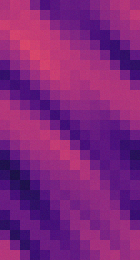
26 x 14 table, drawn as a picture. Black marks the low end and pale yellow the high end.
The ninth with the lowest average is the bottom left. The grain runs diagonally down to the right. Neither half mirrors the other. The top left is the ninth with the highest average.
